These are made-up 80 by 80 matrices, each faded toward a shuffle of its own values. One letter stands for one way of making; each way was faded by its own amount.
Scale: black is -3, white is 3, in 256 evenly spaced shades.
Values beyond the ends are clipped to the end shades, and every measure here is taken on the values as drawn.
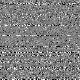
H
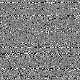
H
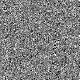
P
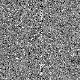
P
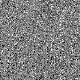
P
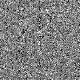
P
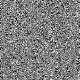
P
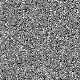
P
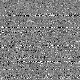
H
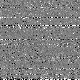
H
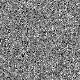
P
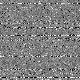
H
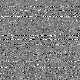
H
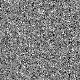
P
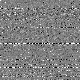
H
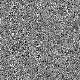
P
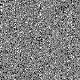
P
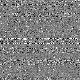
H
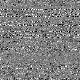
H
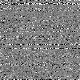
H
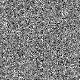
P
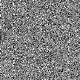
P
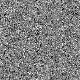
P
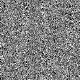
P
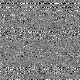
H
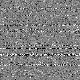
H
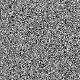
P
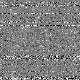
H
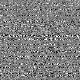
H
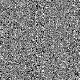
P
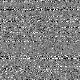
H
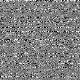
H
